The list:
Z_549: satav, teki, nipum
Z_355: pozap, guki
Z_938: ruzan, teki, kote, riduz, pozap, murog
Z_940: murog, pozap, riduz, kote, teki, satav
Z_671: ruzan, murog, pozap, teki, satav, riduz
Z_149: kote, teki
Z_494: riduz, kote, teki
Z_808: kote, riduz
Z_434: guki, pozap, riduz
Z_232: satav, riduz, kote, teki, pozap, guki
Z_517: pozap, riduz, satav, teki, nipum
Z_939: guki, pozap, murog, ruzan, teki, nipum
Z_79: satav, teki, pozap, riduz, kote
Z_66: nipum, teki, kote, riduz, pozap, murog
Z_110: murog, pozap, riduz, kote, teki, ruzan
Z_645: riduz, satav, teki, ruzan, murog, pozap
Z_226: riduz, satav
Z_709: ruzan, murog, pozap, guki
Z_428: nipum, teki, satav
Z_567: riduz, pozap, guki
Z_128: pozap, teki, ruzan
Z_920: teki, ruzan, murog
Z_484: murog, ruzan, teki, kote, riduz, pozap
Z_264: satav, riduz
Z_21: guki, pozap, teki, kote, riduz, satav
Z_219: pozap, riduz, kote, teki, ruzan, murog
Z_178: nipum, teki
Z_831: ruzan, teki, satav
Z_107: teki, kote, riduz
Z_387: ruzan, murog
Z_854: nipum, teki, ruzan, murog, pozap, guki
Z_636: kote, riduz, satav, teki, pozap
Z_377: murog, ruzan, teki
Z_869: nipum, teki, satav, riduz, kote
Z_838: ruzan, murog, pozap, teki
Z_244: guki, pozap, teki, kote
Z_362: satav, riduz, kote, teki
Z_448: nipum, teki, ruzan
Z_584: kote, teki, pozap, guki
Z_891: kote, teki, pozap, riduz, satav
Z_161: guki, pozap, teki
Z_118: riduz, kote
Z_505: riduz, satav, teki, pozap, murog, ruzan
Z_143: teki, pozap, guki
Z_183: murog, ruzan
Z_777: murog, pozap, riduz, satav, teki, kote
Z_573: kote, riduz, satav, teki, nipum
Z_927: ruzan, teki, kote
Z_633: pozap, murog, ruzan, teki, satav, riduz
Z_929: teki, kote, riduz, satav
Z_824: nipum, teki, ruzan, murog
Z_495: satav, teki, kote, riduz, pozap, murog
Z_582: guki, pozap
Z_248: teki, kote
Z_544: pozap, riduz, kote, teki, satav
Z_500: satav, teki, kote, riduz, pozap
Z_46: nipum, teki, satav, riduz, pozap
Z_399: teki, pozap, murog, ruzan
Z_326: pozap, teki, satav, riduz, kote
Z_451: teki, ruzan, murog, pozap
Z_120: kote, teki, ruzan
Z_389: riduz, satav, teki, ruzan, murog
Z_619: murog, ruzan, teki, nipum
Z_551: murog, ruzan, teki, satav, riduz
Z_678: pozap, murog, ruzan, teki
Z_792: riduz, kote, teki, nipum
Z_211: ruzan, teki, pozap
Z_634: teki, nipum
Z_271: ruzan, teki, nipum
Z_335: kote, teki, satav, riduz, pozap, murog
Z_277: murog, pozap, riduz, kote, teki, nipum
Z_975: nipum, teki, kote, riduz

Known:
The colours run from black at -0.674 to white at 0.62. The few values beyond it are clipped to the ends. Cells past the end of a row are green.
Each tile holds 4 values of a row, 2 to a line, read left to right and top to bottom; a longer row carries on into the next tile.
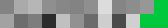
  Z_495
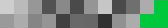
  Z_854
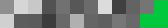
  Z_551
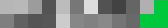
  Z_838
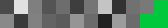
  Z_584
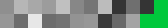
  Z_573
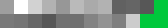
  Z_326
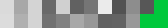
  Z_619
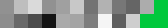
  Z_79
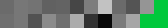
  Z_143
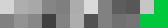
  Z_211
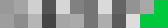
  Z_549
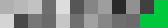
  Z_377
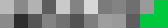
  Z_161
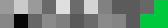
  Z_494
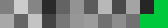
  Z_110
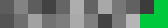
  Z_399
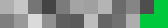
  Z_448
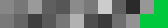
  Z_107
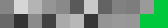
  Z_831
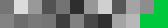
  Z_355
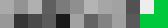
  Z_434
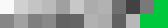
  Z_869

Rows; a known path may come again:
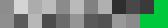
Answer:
Z_636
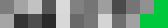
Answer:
Z_362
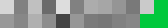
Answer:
Z_939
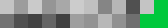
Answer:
Z_244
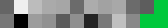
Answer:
Z_226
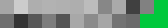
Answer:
Z_118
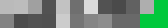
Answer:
Z_838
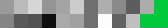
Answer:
Z_79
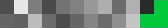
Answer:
Z_128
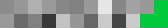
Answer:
Z_495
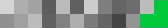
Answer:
Z_271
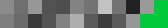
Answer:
Z_107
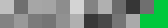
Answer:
Z_451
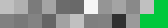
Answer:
Z_387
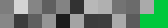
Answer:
Z_567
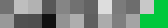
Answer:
Z_264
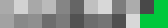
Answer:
Z_219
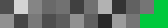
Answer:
Z_584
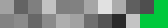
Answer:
Z_920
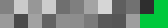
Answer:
Z_335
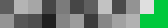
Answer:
Z_232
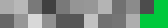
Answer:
Z_448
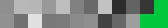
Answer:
Z_573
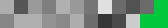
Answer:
Z_634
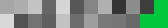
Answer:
Z_377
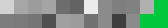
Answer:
Z_938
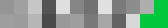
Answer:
Z_549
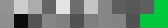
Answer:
Z_494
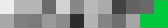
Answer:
Z_178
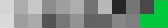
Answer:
Z_484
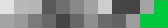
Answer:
Z_975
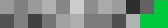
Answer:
Z_248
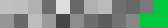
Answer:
Z_792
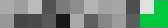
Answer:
Z_434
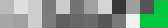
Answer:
Z_517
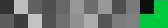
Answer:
Z_120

